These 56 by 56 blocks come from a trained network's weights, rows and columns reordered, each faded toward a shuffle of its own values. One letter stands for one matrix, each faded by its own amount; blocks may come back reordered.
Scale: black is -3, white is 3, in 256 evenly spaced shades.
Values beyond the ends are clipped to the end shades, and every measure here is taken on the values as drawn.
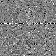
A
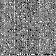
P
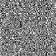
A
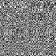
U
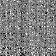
P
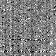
P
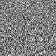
U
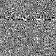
A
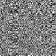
U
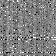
P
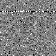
A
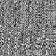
U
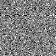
A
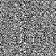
U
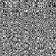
U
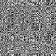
U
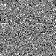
A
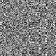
U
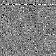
A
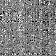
P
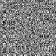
U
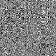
A
